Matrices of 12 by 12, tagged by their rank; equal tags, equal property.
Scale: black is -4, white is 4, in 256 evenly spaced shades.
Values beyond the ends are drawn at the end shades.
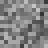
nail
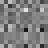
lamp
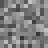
nail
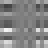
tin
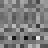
lamp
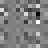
lamp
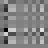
tin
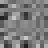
lamp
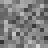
nail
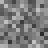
nail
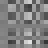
tin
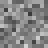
nail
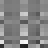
tin
